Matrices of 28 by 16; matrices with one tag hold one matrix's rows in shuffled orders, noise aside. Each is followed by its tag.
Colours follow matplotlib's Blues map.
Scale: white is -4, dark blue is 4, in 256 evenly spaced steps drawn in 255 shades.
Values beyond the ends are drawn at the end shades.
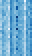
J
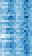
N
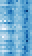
N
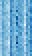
J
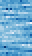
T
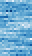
T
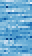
T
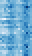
N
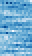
T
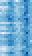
N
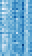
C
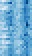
N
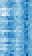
N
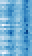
N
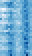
N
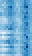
N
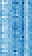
C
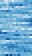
T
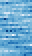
T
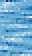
T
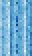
J
